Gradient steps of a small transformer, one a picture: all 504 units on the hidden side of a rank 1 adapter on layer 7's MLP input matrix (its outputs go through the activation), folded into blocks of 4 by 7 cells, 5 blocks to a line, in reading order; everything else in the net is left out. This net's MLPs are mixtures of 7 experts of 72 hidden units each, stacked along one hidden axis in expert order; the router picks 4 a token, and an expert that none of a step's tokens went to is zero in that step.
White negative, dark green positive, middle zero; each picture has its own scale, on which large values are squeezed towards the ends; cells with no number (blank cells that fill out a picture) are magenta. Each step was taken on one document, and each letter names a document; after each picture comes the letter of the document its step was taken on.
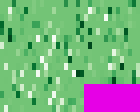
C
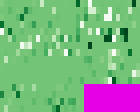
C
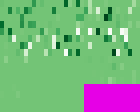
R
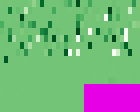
R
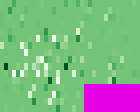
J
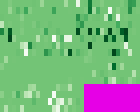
C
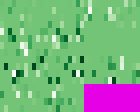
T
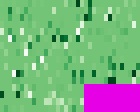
T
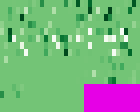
R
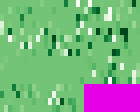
C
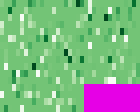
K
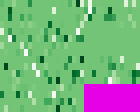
T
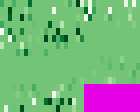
T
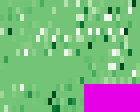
C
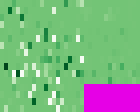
J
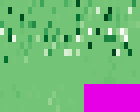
R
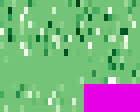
K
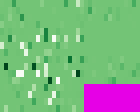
J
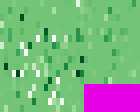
J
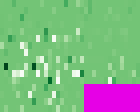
J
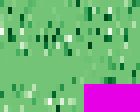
K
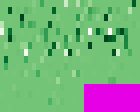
R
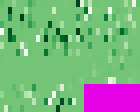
K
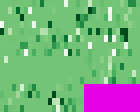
C
